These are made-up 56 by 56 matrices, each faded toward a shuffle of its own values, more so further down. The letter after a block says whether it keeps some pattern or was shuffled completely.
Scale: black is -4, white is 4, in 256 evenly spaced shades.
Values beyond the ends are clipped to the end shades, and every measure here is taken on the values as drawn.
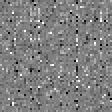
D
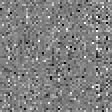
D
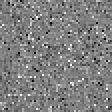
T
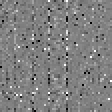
D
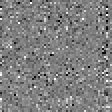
D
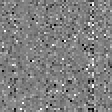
D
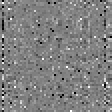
D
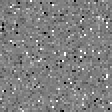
T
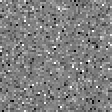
T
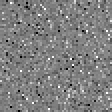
T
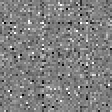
D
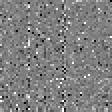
D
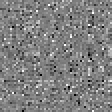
D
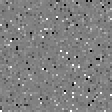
T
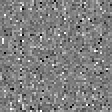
D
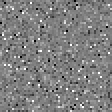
T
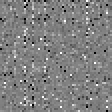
D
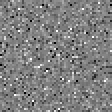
T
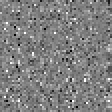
D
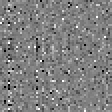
D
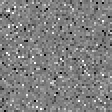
T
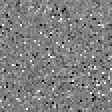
T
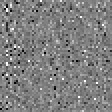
D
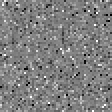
T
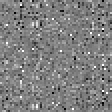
D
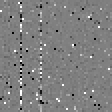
D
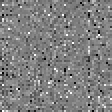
D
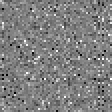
D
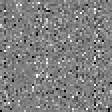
D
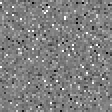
T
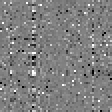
D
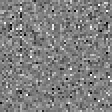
D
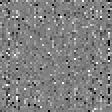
D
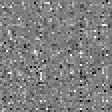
D
